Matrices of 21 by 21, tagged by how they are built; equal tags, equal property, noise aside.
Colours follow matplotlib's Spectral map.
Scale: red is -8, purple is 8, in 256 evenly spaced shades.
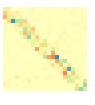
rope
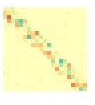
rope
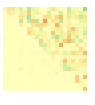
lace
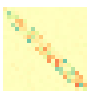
rope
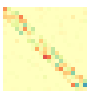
rope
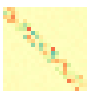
rope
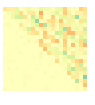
lace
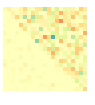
lace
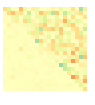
lace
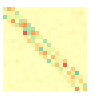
rope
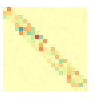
rope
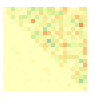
lace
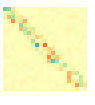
rope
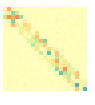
rope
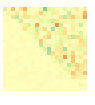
lace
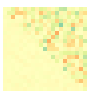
lace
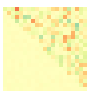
lace
